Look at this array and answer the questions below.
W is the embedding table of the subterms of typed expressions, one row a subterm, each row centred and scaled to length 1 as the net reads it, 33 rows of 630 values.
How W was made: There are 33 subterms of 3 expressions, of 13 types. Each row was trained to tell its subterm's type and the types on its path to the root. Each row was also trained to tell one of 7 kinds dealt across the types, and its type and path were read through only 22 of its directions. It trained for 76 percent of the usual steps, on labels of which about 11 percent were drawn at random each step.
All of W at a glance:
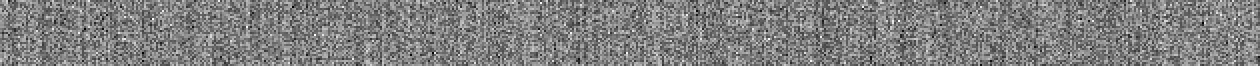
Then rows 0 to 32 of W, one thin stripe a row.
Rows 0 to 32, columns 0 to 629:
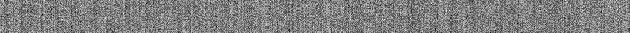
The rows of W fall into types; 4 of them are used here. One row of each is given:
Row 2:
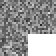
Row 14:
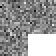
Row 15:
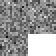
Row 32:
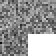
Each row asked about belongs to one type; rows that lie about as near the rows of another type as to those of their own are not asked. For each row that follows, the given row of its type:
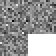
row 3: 15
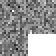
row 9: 32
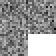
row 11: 14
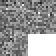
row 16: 2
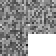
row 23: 32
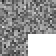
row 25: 32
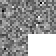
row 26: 14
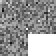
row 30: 14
